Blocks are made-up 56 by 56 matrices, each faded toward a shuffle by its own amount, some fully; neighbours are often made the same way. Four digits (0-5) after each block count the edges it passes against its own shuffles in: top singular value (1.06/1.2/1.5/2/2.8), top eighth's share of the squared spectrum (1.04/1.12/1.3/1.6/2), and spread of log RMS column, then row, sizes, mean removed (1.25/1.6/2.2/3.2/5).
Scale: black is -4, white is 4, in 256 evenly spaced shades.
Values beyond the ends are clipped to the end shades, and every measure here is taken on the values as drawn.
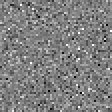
0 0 0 0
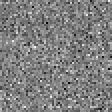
1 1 0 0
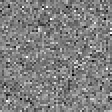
2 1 0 0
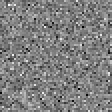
1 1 0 0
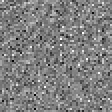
2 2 0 0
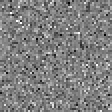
0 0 0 0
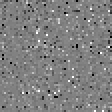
2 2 1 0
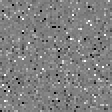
1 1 0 0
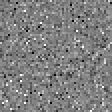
0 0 0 0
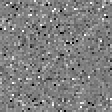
0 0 0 1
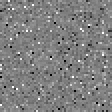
0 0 0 0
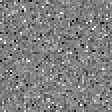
0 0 0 0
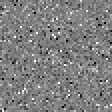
0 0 0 0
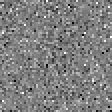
2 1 0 0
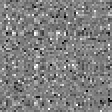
4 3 2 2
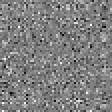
4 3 2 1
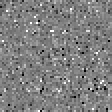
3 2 0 1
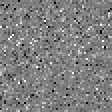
1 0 0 0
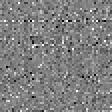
3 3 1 2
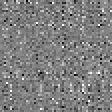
4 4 2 2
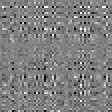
5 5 3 3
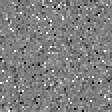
1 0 0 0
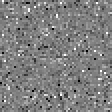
2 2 0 0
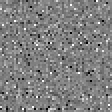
3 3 0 1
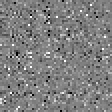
3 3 1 1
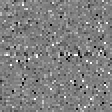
3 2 0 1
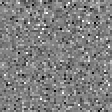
2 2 0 0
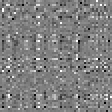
4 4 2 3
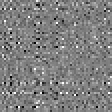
4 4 2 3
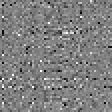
4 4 2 2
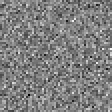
0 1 0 0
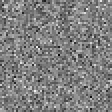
1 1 0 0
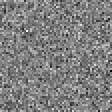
2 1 0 0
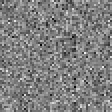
2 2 1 1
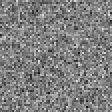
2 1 0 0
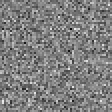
2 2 0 1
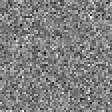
3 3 0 1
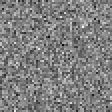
1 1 0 0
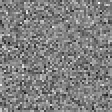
2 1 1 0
